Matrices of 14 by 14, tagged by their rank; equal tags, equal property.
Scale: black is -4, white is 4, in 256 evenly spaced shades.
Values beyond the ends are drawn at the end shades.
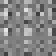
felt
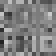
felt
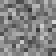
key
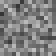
key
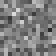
key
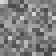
key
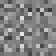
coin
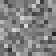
key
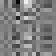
felt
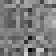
coin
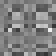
felt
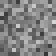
key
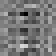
felt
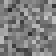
key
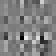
felt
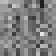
coin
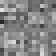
coin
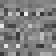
coin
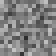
key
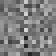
coin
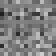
coin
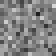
key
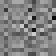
coin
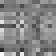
felt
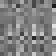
felt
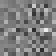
coin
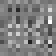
felt
